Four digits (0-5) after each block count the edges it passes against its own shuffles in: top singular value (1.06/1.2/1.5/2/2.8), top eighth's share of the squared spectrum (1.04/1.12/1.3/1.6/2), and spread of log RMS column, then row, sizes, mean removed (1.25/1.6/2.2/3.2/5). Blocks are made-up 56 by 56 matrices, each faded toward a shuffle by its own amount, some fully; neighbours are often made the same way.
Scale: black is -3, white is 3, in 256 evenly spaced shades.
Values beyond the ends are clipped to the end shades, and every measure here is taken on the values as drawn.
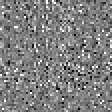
3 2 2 1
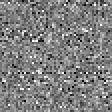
1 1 0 2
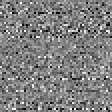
2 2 0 4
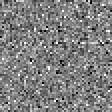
0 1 0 1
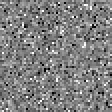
0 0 0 0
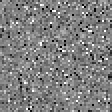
0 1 0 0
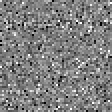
0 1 0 1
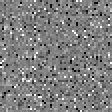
3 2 0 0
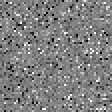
0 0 0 0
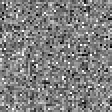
2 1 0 0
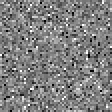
0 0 0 0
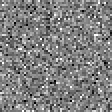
2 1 0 0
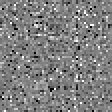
3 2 0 1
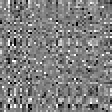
4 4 3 2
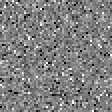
2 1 0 0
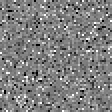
1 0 0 0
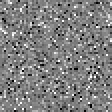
0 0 0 0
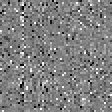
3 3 1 0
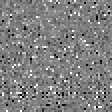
3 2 0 1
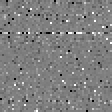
3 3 0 1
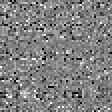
3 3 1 2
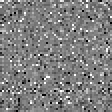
3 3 1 1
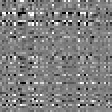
5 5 3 4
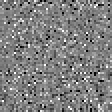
3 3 1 1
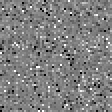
1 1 0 0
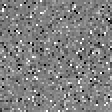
2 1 0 1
